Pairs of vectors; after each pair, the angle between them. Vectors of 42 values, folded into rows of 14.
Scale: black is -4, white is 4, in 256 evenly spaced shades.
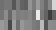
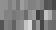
partly opposed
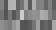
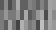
partly opposed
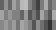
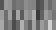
orthogonal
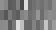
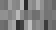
nearly opposite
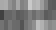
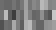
orthogonal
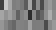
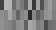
nearly parallel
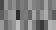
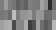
orthogonal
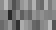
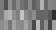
partly opposed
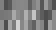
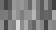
nearly parallel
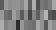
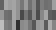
nearly parallel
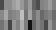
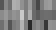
nearly parallel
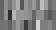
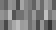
partly opposed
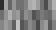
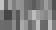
nearly opposite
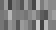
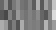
partly aligned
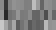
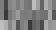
nearly parallel
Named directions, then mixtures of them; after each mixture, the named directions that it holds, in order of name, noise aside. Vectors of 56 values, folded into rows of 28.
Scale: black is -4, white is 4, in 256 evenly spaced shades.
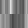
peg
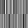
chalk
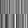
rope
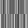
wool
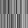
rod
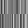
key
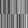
rod, rope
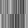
peg, wool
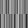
rope, wool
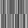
wool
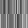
rod, wool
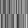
rod, rope, wool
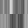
peg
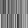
rod, wool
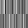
chalk, rod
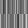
rod, wool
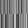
rope, wool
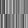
chalk, rope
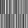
chalk, rope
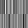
chalk
